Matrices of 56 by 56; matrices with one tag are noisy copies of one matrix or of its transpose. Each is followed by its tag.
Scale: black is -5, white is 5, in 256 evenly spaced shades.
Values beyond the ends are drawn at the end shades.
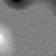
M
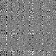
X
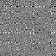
X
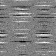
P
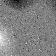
M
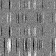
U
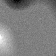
M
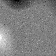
M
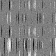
U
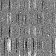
U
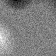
M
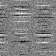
P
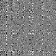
X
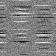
P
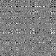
X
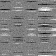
U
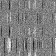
U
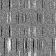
U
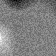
M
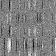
U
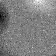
M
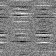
P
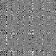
X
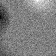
M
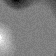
M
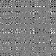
X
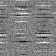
P
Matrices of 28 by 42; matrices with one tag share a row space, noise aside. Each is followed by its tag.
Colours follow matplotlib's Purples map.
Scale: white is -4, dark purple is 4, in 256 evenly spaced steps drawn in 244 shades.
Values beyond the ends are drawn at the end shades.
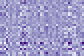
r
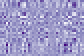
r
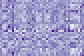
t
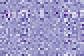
r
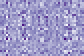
r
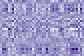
t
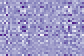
r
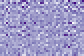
r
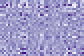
r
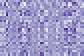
r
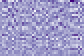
t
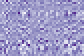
r
